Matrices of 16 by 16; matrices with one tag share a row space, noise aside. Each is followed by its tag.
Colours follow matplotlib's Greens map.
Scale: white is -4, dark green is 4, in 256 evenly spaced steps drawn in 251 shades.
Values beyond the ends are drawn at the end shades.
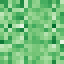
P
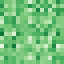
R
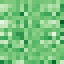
P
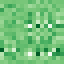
R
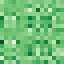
R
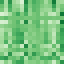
P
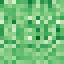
R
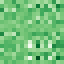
R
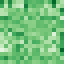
P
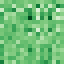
R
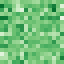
P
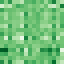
P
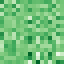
R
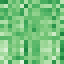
P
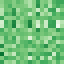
R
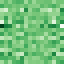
P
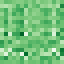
P
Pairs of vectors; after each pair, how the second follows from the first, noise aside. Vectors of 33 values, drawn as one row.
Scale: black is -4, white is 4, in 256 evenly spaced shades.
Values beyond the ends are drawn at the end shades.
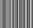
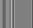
partly zeroed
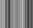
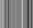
partly zeroed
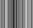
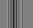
partly zeroed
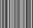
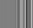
partly zeroed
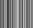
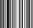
scaled up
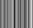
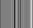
partly zeroed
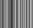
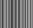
sign-scrambled
